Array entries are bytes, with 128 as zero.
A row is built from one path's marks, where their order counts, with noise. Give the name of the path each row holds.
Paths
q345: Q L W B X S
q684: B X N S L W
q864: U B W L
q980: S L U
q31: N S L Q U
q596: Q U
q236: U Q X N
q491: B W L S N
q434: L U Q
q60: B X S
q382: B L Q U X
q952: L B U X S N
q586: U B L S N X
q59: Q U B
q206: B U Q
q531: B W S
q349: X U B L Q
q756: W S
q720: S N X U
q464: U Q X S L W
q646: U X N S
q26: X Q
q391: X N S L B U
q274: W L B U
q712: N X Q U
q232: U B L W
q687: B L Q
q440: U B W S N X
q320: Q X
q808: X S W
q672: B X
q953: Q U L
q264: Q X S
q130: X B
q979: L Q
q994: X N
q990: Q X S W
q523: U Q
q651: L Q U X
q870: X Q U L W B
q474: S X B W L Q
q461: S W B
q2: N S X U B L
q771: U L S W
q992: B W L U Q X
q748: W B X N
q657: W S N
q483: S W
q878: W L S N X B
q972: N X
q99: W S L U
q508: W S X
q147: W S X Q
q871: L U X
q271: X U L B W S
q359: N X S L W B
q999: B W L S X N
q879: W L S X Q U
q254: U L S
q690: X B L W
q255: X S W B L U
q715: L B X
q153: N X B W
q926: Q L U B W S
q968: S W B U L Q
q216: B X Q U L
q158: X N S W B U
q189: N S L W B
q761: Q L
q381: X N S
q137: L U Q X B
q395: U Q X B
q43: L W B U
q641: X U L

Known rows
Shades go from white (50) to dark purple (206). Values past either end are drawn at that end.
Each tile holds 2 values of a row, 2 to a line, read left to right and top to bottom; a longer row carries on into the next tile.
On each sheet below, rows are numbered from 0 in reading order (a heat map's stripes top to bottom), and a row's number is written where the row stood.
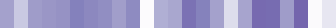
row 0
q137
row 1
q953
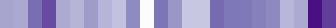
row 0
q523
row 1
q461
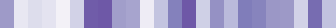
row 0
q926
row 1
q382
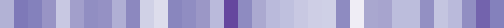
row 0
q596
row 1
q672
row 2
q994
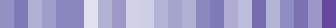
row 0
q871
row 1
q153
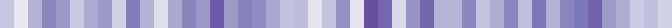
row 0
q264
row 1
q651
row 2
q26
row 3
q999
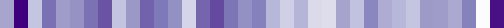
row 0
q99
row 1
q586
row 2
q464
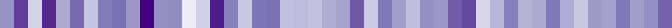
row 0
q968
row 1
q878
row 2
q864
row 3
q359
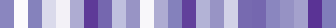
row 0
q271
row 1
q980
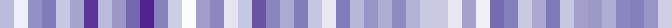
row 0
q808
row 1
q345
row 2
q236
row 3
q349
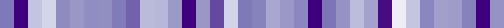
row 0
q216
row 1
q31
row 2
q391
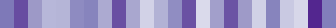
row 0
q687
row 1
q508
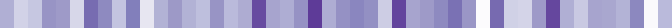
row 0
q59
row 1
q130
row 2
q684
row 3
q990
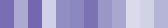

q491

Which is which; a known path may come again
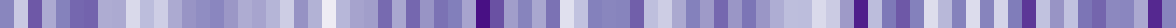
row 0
q999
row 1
q320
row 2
q483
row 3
q761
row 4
q651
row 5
q715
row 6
q980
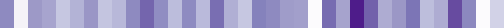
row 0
q994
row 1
q232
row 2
q434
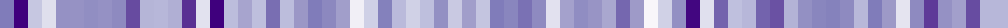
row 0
q216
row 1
q879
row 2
q254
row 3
q206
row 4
q274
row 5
q641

